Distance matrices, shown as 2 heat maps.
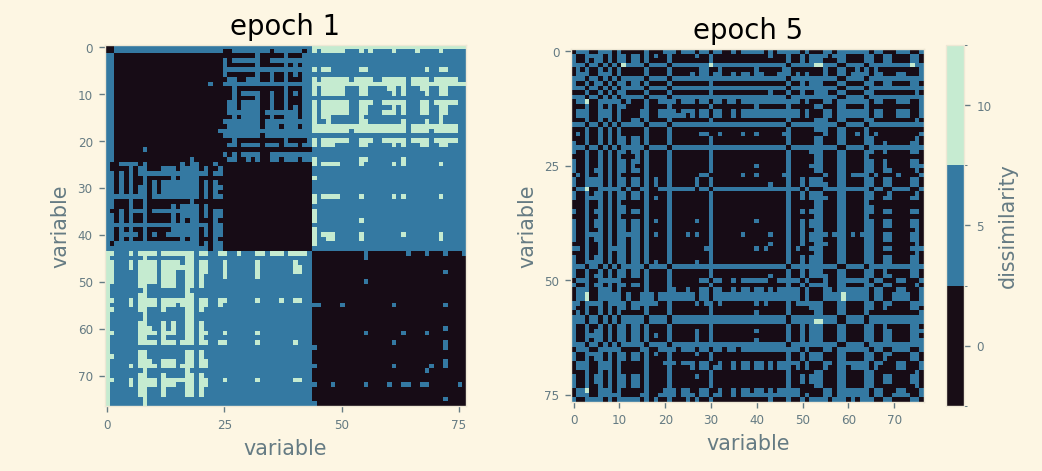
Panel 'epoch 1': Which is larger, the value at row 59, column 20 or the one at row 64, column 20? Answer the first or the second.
the first
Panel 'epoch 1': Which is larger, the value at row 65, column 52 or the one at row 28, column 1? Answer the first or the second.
the second
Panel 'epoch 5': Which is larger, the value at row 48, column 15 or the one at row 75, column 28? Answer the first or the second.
the second
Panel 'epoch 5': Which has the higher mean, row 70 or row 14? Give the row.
14
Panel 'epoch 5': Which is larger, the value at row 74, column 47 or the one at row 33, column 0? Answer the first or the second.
the first
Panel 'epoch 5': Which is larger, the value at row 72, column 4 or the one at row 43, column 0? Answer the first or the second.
the second
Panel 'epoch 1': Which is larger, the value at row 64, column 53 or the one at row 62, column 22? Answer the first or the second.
the second
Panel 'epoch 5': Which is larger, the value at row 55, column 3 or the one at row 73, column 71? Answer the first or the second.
the first
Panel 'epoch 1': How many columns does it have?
77
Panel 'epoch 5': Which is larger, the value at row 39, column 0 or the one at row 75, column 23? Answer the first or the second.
the first
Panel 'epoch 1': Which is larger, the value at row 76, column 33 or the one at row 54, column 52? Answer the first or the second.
the first
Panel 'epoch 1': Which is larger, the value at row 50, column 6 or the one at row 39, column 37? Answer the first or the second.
the first
